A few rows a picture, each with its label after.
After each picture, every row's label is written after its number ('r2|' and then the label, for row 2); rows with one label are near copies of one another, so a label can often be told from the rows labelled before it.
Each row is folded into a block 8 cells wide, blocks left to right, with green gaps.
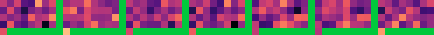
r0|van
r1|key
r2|van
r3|van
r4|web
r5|web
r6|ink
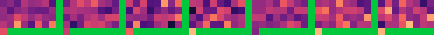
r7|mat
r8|web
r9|van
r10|ink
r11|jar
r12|key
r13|key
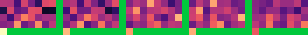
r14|ink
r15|ink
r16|key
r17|key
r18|mat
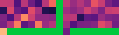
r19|ink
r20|jar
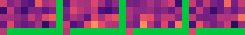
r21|van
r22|web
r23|mat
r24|van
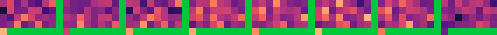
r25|ink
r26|mat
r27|ink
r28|key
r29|key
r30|key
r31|key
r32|jar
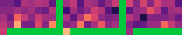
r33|mat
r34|ink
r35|jar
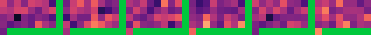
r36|jar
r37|web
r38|van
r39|mat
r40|jar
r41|key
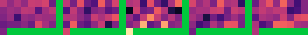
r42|jar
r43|van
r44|ink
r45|jar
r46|web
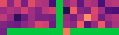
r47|jar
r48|ink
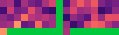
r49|ink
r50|web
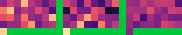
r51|key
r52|ink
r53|jar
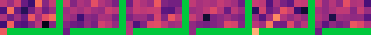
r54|van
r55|jar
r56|web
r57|jar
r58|ink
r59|jar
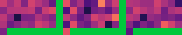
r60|jar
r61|van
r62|jar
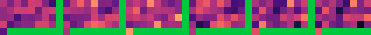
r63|jar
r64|web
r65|key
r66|web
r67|van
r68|van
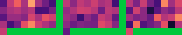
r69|web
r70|jar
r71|van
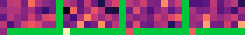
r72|web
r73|ink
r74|van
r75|mat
